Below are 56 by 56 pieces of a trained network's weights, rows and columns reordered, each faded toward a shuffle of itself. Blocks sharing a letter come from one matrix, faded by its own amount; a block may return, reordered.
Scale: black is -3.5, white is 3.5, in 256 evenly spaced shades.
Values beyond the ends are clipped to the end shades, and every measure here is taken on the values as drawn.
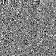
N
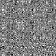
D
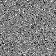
N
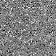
N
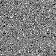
N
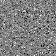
N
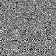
D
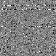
D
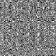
D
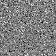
N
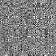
D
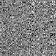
D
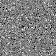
N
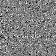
N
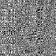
D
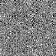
D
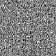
D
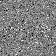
N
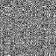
D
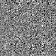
D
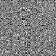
D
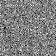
N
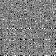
D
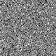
N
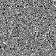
N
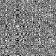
D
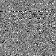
D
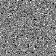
N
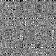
D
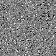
N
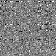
D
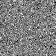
N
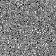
N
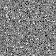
N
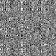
D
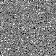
N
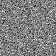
N
